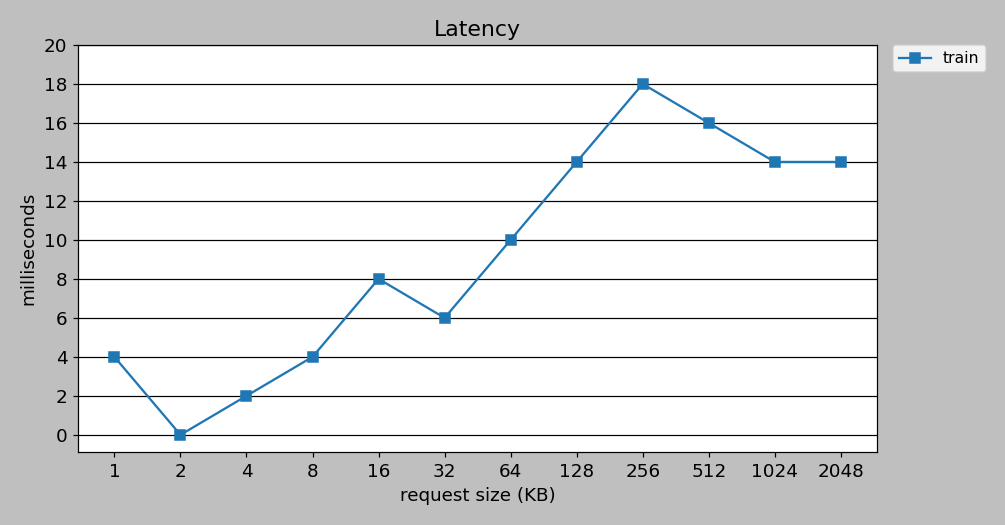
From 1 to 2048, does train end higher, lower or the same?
higher
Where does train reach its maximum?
256
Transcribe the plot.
Title: Latency
x-axis: request size (KB), ticks 1 2 4 8 16 32 64 128 256 512 1024 2048
y-axis: milliseconds, ticks 0 2 4 6 8 10 12 14 16 18 20
Legend: train
Values:
train: 4 0 2 4 8 6 10 14 18 16 14 14
